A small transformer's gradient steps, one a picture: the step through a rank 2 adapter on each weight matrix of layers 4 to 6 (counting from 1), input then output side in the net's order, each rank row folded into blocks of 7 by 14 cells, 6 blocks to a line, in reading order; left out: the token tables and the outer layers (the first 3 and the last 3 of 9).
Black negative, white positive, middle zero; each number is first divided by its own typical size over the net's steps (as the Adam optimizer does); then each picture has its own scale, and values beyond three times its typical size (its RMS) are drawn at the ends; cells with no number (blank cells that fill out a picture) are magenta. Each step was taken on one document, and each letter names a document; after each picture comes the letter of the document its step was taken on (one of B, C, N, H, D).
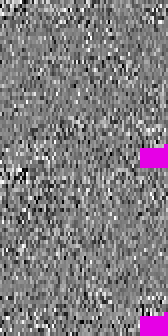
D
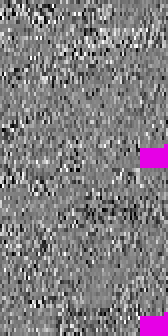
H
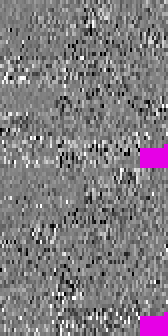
H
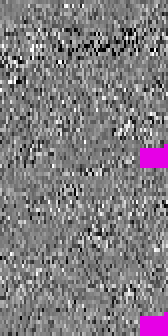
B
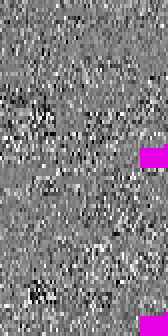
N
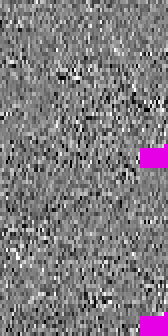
D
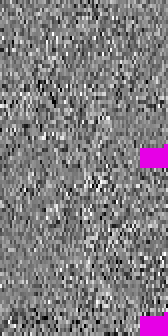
N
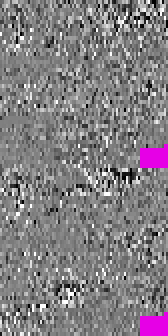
N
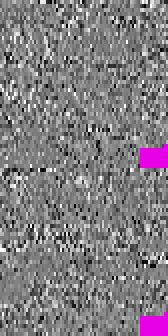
N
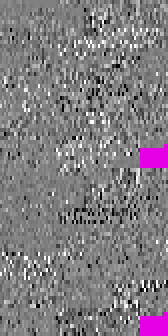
H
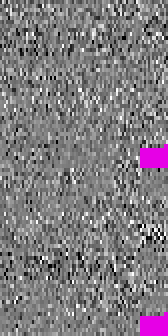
B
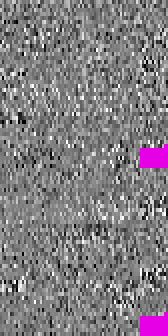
B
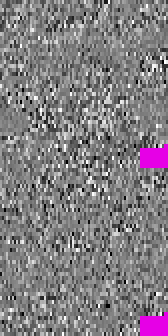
N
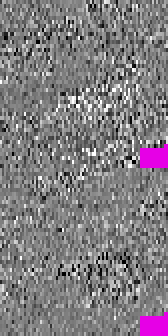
B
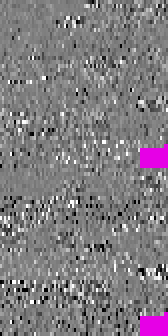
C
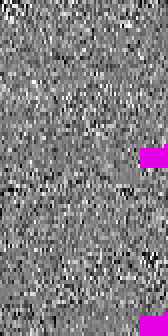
N
